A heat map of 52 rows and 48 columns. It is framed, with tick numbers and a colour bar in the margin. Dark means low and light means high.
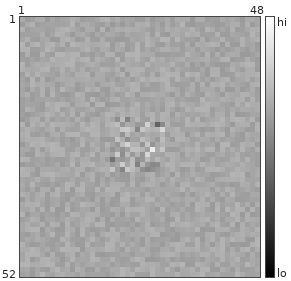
No overall slope runs across the table. No regular stripes run through it. In the centre lies a patch that is rougher than the rest. The grain is fine, like static. Neither half mirrors the other. No single row or column stands out from its neighbours. A few values lie far out on both sides of the bulk.
